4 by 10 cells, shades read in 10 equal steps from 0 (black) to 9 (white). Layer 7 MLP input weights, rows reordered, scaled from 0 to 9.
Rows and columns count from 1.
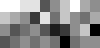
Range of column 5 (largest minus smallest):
5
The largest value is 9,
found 3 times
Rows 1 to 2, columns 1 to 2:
9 9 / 7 6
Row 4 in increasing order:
0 3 4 4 4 4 5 5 5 5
